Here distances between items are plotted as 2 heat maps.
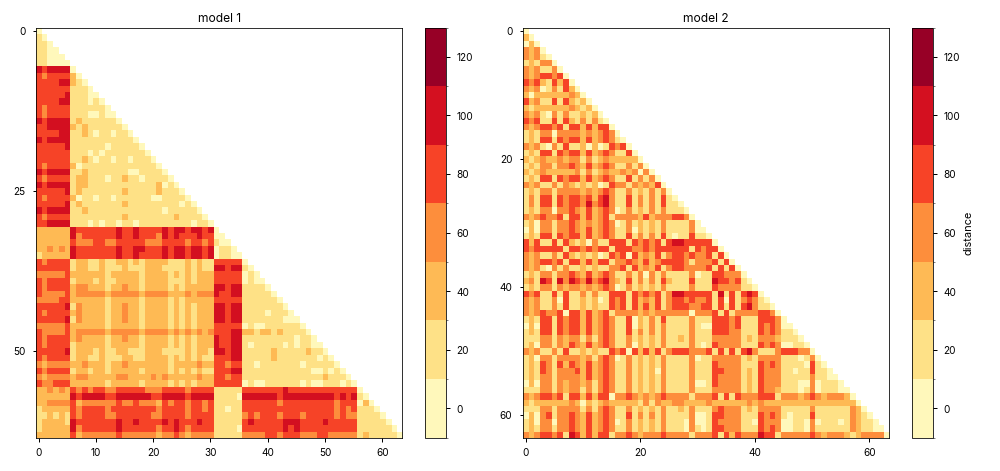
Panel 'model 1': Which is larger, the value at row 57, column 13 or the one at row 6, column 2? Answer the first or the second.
the second
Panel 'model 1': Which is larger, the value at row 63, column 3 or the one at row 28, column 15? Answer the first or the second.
the first
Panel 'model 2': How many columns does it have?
64
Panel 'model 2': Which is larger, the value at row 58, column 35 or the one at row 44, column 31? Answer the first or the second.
the second
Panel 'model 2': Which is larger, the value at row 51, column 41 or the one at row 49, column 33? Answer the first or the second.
the second
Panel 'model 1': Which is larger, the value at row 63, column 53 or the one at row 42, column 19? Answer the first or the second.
the first
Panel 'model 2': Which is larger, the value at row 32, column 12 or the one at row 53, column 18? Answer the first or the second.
the second
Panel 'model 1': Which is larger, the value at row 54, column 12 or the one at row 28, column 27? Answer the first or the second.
the first
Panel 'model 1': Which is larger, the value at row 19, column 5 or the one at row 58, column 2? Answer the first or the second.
the first
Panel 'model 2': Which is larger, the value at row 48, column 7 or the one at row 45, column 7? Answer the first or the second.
the second
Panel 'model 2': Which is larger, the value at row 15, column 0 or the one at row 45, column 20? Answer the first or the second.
the first
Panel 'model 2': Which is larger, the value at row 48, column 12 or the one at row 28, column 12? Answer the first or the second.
the second
